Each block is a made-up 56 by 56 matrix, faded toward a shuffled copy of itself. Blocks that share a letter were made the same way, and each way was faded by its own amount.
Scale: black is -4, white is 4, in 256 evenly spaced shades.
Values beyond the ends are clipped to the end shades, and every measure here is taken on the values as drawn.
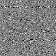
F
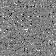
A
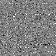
F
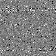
A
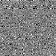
F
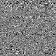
F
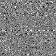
F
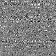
F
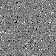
A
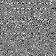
F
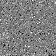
A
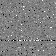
A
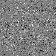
A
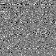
F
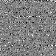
F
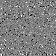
A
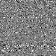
F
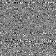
F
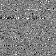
F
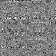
F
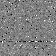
A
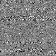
F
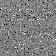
A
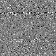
F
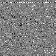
F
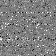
A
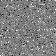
A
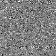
F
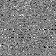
F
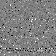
A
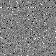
A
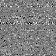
F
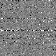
F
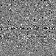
F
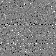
A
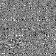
F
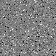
A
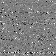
A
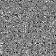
F
